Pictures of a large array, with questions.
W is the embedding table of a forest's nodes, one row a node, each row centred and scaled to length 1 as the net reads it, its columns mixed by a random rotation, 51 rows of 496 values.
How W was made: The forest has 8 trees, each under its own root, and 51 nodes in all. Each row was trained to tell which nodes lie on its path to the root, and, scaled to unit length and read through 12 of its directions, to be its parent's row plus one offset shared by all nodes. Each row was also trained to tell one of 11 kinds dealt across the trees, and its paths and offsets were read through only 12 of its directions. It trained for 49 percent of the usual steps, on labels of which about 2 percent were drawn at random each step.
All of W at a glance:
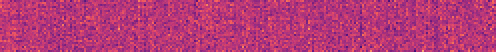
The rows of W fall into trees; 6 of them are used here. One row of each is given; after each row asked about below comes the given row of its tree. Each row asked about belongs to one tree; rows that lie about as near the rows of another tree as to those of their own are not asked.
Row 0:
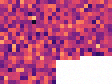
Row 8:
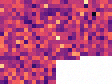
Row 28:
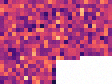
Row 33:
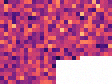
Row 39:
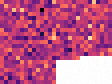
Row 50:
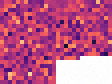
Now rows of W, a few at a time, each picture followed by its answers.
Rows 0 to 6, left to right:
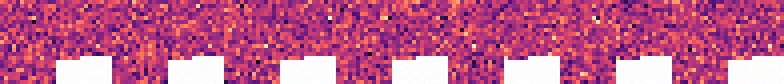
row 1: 0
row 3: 50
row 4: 8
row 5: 8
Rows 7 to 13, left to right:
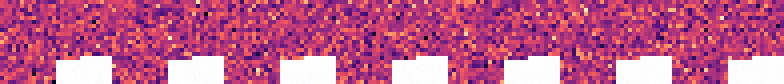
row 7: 0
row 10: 0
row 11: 8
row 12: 28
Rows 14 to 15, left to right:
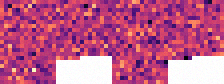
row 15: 33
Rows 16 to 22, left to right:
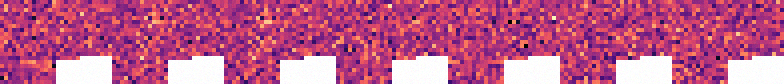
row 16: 28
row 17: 0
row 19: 0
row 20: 39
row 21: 28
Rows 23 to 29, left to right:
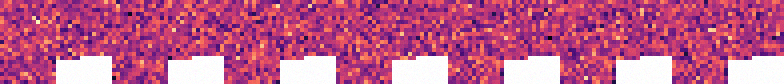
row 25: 0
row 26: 8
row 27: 28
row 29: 28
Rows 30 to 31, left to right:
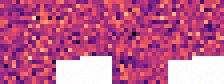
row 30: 0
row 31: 8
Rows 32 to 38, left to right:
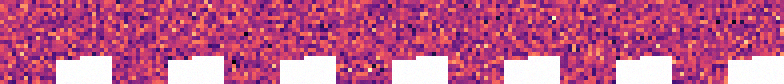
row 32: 28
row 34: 8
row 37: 0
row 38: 39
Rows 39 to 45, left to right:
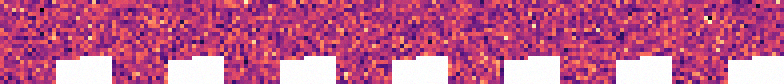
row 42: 50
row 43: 28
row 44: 33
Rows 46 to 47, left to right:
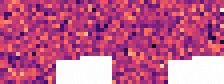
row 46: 8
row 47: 28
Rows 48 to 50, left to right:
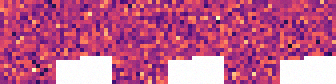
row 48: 8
